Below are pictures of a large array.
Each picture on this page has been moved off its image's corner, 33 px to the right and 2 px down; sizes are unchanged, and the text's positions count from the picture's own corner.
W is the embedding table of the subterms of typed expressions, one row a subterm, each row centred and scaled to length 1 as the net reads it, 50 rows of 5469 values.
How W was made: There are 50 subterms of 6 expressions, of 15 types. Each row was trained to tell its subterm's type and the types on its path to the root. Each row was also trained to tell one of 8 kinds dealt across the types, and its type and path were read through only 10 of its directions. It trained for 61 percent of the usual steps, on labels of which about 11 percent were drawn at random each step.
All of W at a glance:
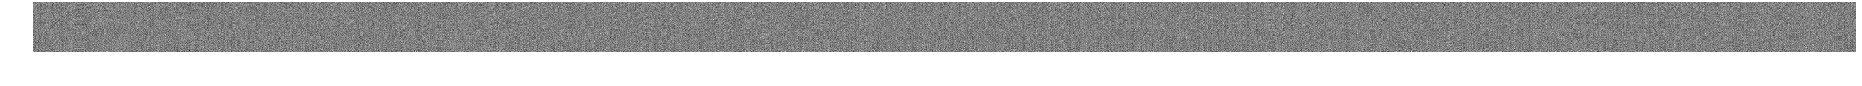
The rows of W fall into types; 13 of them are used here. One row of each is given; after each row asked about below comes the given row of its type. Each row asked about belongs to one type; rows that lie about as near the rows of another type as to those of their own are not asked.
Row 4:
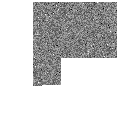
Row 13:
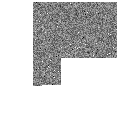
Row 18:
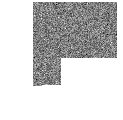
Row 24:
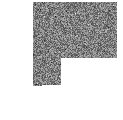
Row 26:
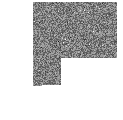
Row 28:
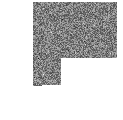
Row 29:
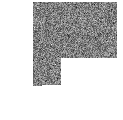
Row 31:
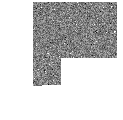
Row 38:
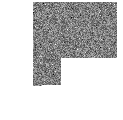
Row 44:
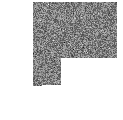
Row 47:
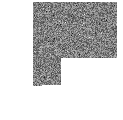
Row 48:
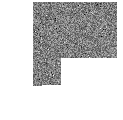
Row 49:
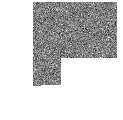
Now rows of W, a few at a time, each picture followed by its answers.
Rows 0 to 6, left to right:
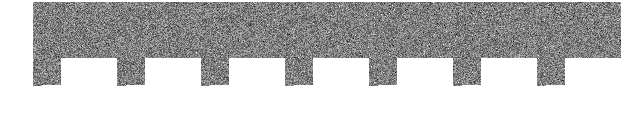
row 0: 13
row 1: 4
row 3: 38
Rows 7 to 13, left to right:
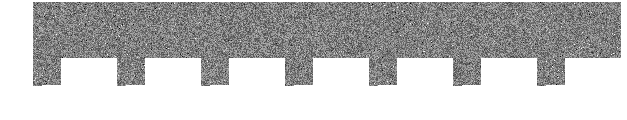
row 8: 47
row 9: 31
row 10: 18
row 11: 38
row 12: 4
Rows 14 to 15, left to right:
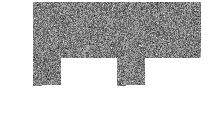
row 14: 38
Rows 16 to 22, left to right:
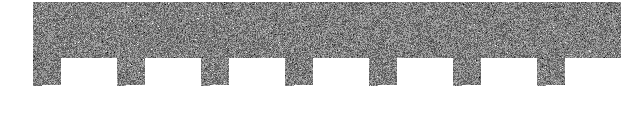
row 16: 28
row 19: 47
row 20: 48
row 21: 44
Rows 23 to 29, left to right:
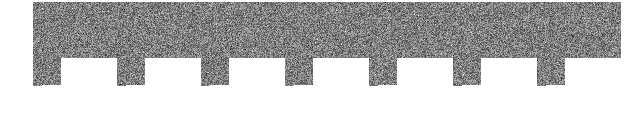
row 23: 47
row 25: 47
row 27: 31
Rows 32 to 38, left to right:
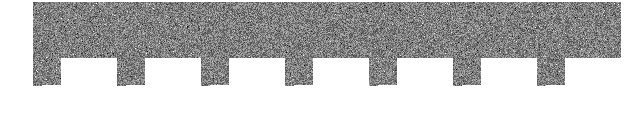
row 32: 29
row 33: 29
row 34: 13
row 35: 44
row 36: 13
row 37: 44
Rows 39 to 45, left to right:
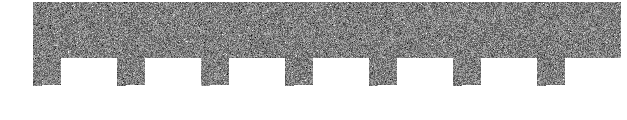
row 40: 48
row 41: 26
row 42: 29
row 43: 48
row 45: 48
